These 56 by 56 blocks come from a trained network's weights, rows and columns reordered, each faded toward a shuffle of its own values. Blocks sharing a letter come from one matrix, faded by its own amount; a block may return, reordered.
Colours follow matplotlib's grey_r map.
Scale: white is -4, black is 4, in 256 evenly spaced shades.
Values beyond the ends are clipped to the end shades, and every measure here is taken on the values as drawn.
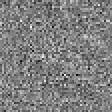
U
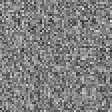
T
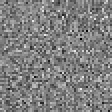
U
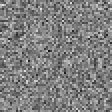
T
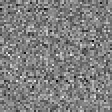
U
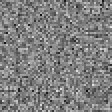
U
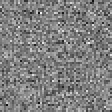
U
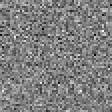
U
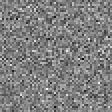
U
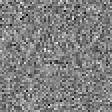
U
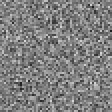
T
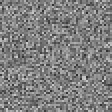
T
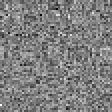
U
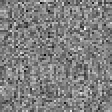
U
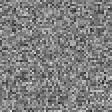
T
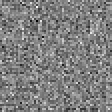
U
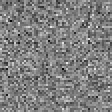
U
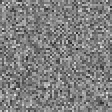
T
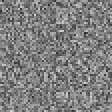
T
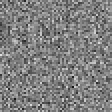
T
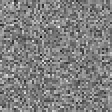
T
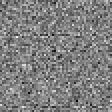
U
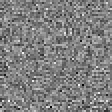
U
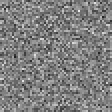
T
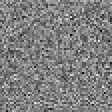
U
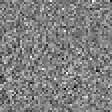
U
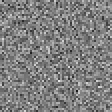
T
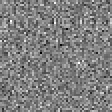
U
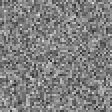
T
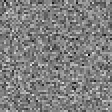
U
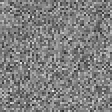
T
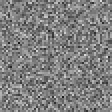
T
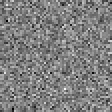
U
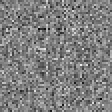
U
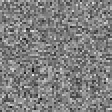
T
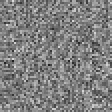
T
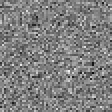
U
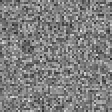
T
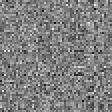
U
